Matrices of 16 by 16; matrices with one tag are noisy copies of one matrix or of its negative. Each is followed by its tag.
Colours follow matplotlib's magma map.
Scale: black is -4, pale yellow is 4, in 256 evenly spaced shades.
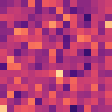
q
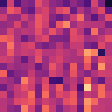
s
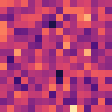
q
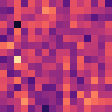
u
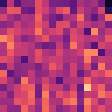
s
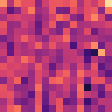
s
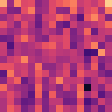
s
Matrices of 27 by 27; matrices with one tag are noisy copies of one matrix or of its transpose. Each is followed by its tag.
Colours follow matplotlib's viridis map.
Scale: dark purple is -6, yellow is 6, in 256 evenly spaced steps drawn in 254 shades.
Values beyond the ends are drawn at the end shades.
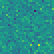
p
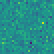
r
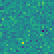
r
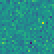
r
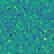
p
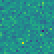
r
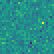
r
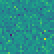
p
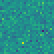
r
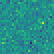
r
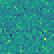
p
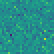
p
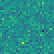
r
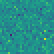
p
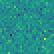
p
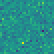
r
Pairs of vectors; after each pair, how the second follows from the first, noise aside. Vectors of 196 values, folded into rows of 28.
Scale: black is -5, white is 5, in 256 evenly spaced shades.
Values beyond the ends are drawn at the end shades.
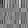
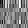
scaled up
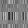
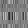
copied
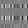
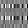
scaled up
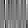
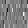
shuffled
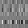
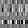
scaled up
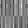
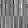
copied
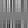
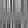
copied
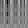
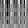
scaled up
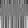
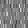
shuffled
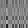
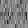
shuffled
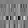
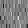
shuffled
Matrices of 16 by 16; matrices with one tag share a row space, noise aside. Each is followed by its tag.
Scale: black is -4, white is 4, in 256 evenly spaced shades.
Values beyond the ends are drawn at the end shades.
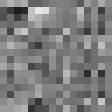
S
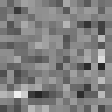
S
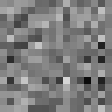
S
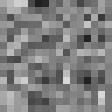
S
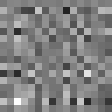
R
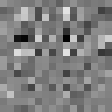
R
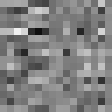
S
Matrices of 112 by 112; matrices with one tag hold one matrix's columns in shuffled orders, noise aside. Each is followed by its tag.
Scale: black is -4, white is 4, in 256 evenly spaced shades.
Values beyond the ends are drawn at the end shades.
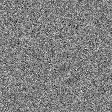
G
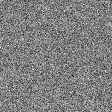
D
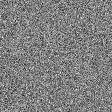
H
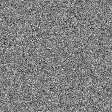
G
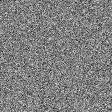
D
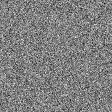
H
